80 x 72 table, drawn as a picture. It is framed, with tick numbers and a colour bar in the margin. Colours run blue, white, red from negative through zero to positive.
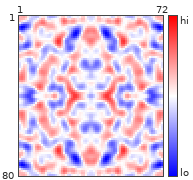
Its left and right halves mirror each other, and so do its top and bottom. The texture is blotchy. The centre is the ninth with the highest average. There is no seam.
